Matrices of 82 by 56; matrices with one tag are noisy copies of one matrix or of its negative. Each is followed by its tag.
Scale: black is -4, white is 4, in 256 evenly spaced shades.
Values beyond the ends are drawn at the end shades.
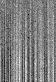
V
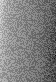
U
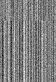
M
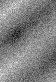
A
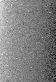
U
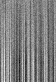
V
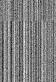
M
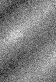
A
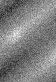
A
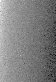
U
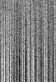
V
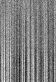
V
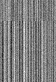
M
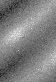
A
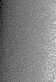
U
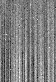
V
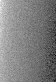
U
